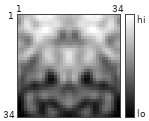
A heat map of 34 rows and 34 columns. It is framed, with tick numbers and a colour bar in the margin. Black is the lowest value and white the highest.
Average level on the scale: 50%. Grain: blotchy. Slope: up to the top. Odd rows or columns: none. Mirror symmetry: left to right. Lone odd cells: none.
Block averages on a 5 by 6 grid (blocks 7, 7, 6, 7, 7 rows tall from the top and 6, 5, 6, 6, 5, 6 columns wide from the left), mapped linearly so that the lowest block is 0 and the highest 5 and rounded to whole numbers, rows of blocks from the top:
4 5 4 4 5 4
3 4 3 3 4 3
2 2 3 3 2 2
1 1 1 1 1 1
0 0 0 0 0 0
